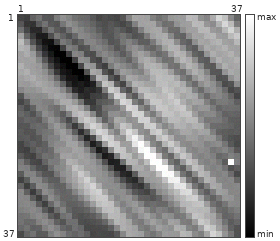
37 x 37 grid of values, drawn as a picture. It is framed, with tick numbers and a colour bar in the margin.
The top left is the ninth with the lowest average. The grain runs diagonally down to the right. A single lone cell is far higher than the cells round it. The centre is the roughest part.
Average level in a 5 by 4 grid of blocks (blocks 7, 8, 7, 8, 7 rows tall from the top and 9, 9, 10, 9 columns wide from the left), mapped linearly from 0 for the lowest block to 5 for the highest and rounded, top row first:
0134 / 2143 / 1352 / 1343 / 1233
